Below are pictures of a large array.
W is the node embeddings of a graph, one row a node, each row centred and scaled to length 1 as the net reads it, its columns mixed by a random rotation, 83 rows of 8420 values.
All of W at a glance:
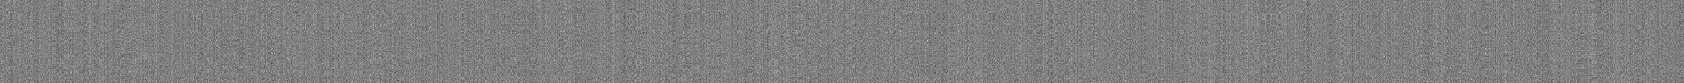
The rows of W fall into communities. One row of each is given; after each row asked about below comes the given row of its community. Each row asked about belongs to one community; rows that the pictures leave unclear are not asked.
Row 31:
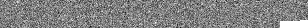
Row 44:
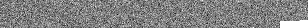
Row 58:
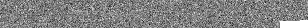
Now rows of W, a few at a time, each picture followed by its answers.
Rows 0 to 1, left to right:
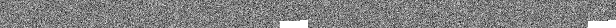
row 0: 58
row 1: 31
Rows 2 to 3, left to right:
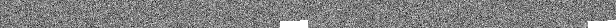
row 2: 31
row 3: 58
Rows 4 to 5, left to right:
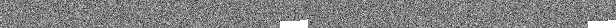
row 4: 31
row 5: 31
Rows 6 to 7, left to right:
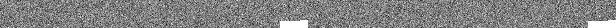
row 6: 58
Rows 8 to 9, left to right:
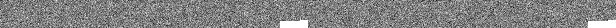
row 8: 31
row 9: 31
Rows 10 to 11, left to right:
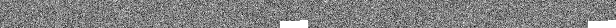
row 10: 44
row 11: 31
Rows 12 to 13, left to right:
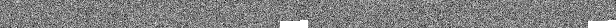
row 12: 31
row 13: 44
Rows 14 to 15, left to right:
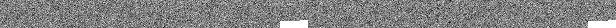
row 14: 58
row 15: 44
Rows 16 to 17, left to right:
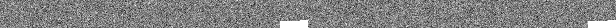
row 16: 58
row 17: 58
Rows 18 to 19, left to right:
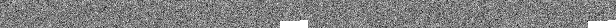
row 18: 44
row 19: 44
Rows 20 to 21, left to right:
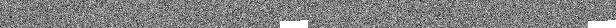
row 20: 31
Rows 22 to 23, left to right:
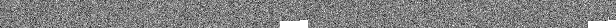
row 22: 31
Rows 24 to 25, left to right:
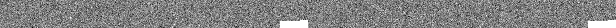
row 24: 58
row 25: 58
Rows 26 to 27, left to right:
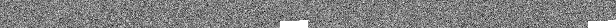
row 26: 44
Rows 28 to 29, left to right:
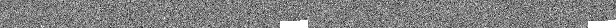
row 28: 44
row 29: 58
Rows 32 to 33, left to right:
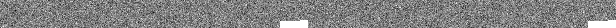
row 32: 58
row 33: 58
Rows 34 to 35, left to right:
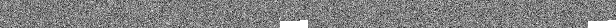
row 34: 31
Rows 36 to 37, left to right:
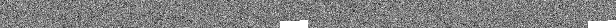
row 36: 58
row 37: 58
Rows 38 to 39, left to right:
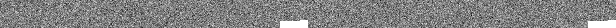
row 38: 44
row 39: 58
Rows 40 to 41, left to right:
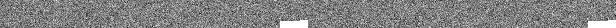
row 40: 31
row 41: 31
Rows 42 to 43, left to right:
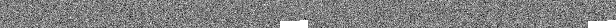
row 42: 44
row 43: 44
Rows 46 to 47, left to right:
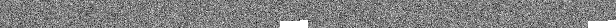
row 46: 31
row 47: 58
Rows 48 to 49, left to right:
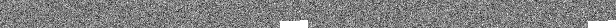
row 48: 58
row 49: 58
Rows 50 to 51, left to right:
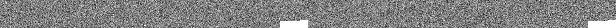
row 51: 44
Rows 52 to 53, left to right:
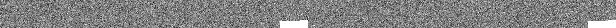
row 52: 58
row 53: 58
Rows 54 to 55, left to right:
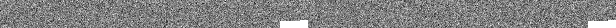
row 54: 58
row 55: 31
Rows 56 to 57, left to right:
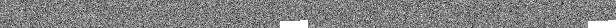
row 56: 31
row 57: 58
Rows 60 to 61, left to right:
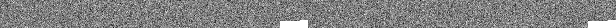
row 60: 44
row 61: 44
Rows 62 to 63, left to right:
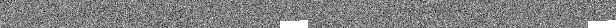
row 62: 44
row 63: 44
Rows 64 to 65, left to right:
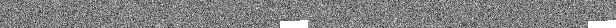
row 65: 44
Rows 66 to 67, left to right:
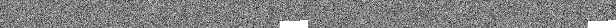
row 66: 31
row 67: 31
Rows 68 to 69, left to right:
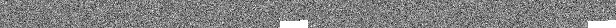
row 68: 31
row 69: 58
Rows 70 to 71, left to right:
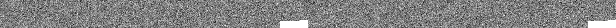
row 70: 44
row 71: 58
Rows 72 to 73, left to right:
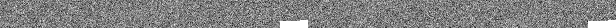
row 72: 58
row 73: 44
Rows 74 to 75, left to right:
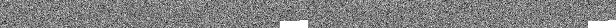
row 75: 44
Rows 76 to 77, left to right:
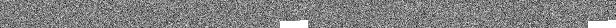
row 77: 31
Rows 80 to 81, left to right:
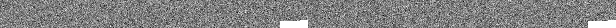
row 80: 44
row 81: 44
